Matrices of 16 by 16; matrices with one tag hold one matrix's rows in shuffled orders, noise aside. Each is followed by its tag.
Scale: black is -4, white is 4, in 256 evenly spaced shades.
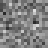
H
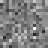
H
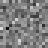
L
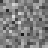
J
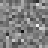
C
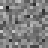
L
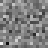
L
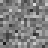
H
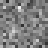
J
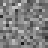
J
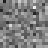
H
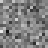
L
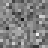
C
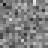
H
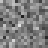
J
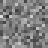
L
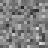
C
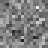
C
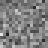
L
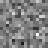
C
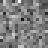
J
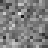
J
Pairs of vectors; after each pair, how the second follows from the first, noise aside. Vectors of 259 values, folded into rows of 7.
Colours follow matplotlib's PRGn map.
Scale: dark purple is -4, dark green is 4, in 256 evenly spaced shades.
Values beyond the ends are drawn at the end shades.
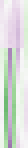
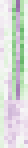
reversed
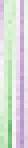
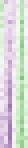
negated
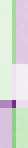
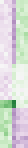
negated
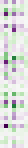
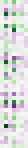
negated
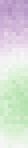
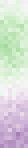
reversed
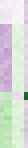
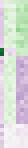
reversed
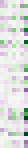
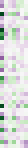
reversed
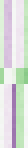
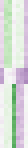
negated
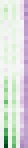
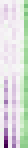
negated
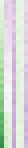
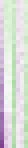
negated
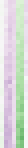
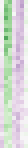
reversed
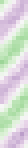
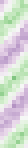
negated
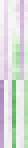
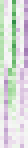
reversed
